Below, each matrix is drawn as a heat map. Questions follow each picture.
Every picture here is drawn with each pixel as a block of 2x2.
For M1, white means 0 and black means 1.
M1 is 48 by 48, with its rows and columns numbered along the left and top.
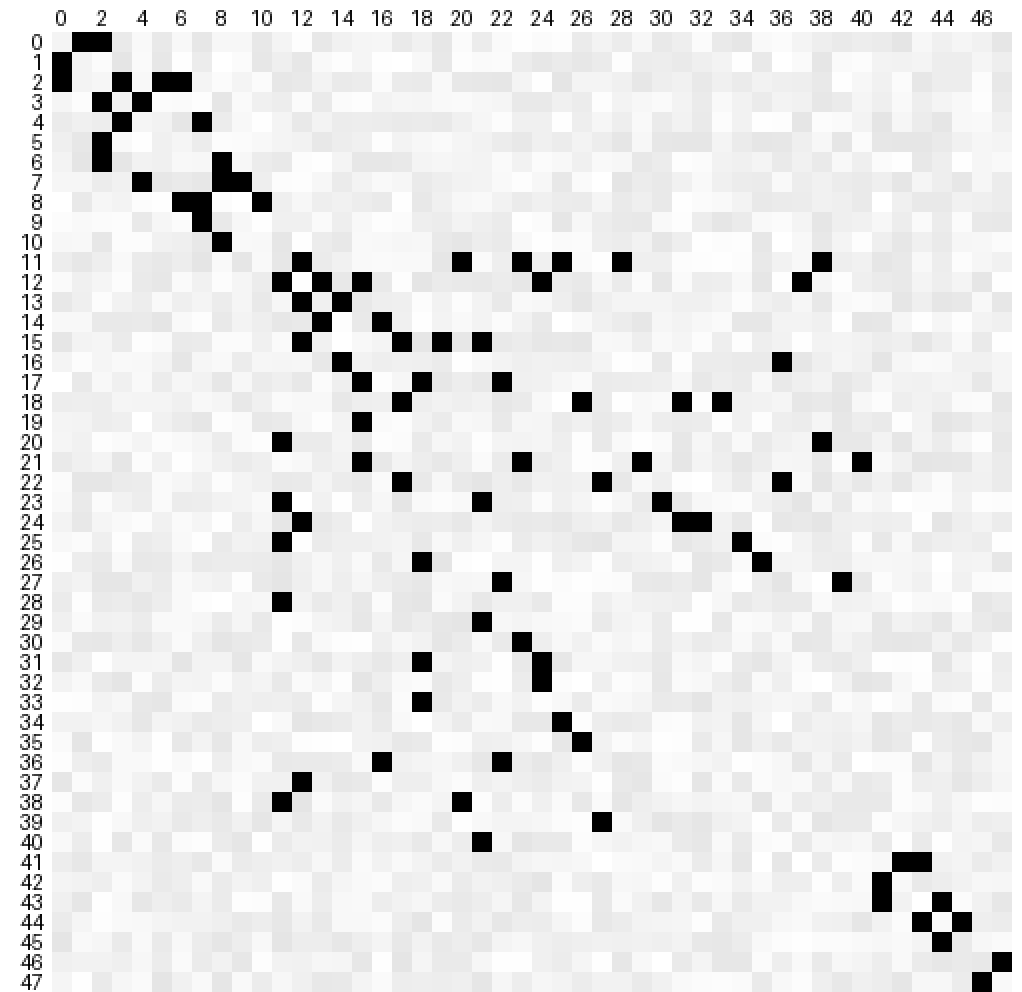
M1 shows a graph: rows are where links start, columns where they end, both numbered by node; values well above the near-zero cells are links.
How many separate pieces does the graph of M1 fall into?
4
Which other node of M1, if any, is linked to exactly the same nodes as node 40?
node 29
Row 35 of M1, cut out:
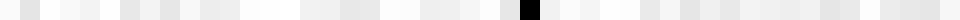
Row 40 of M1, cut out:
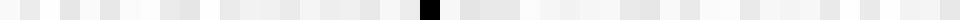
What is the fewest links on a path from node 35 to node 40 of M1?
6
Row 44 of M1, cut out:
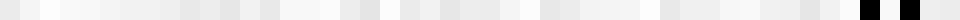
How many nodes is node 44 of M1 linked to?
2
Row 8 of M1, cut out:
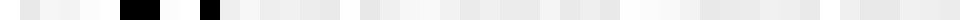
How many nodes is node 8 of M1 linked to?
3
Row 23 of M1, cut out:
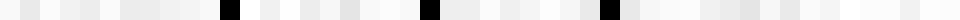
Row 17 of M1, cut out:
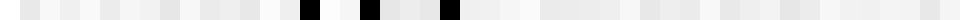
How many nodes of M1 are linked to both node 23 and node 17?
0
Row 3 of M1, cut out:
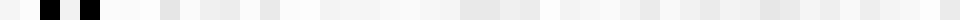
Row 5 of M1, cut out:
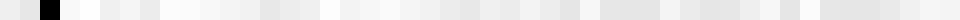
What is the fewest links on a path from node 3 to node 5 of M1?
2
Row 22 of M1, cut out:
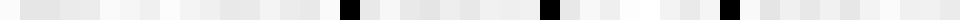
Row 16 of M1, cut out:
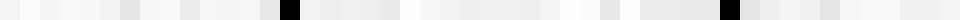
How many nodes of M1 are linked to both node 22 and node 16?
1
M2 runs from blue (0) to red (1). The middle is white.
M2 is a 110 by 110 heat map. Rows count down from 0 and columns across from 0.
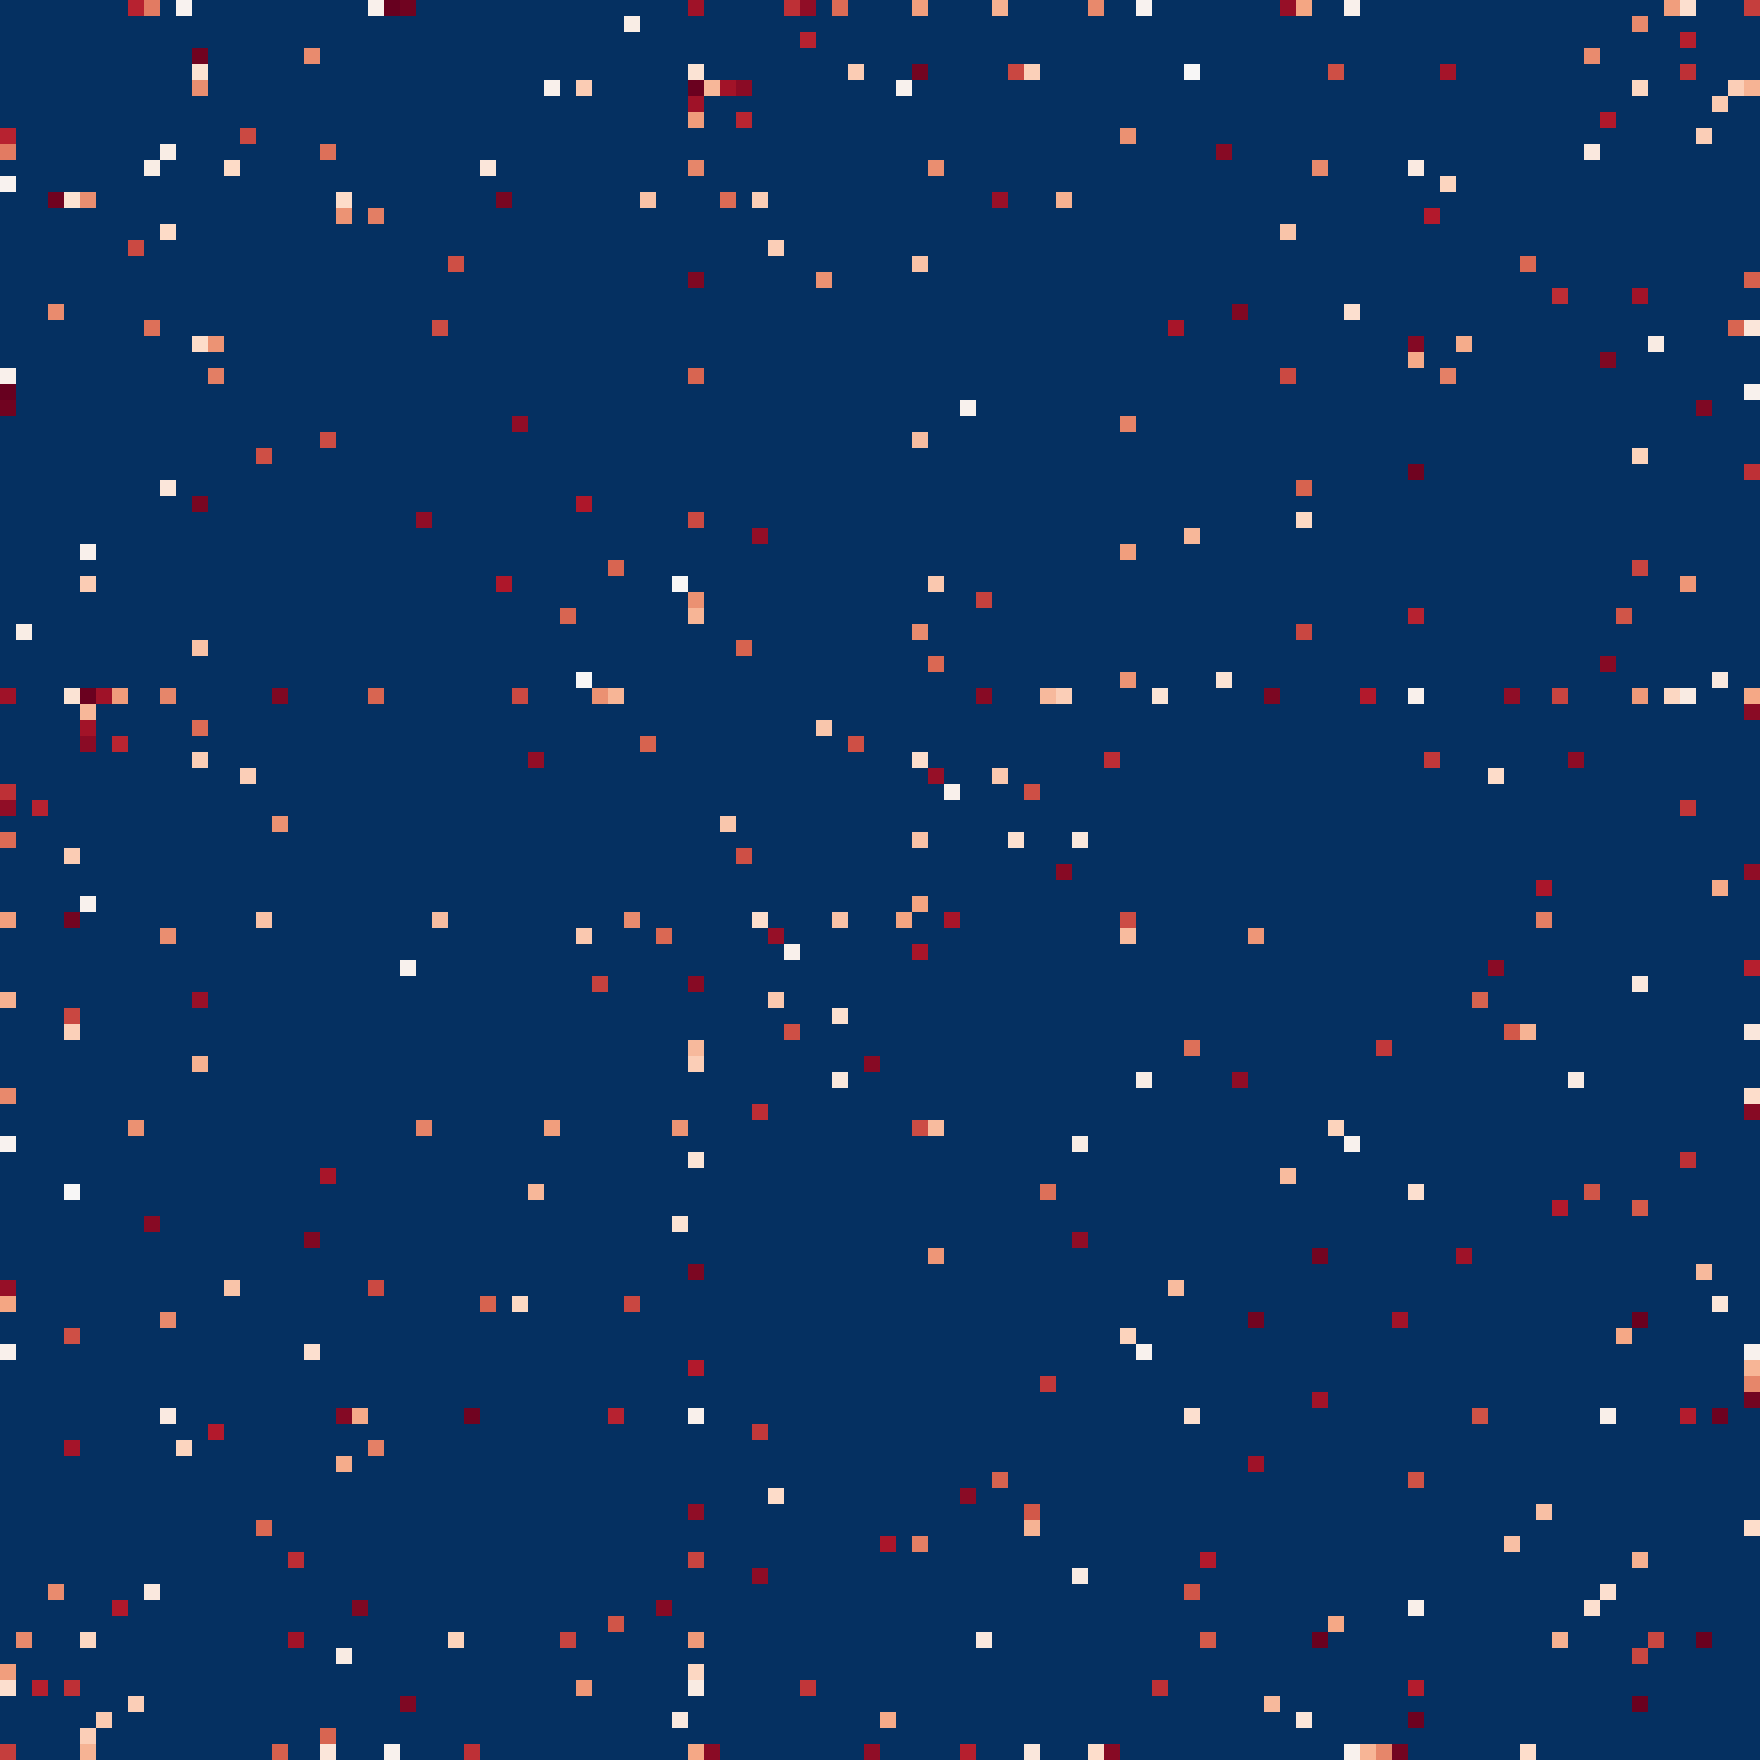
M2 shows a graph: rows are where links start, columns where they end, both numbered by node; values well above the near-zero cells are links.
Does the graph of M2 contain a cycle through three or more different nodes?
yes
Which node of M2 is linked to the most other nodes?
node 43
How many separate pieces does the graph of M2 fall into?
1
